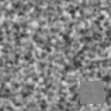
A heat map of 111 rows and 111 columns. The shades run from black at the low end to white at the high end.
In the bottom right lies a patch that is calmer than the rest. The halves do not mirror each other. The bottom right is the smoothest part. No overall slope runs across the table. No row or column stands out. The field is mottled with small blotches.
